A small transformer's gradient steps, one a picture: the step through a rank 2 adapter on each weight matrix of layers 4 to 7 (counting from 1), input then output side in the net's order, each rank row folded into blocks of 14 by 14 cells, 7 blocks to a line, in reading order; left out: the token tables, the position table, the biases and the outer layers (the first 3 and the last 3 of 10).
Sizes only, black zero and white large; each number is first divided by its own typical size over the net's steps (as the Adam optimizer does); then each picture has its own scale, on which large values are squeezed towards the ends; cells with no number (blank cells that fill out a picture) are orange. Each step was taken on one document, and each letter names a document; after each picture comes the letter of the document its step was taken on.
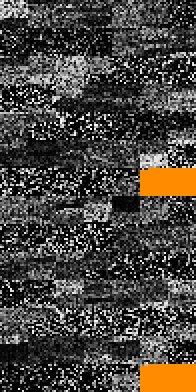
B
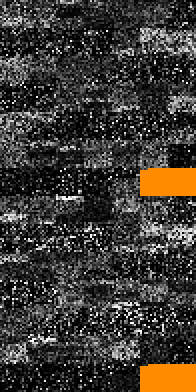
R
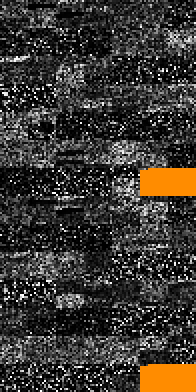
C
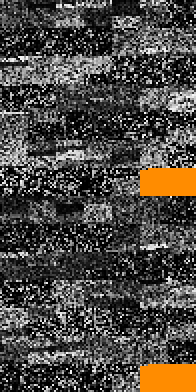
B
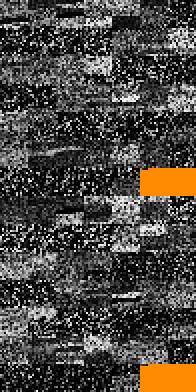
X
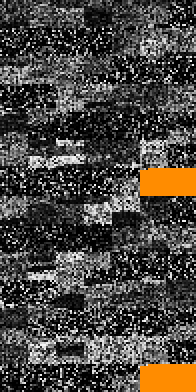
B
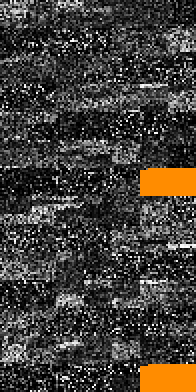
R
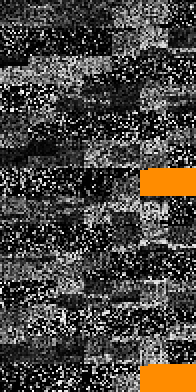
B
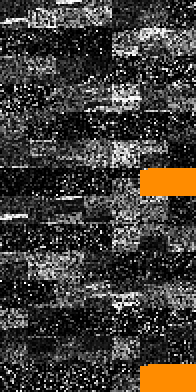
C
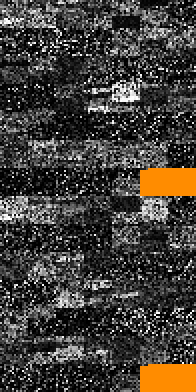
C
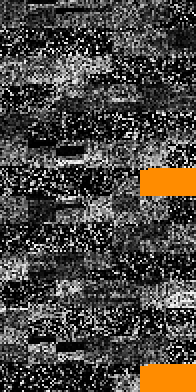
B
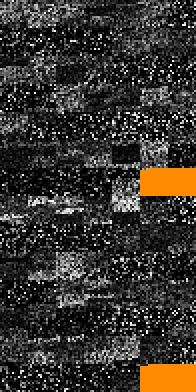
C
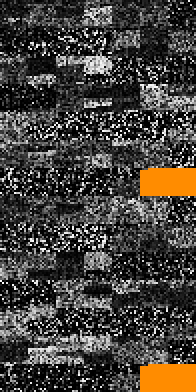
X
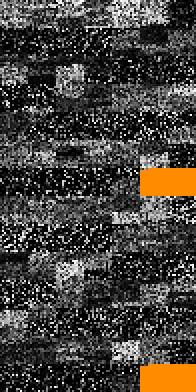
X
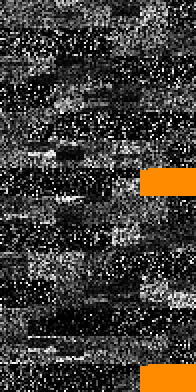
C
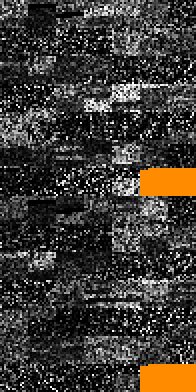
C
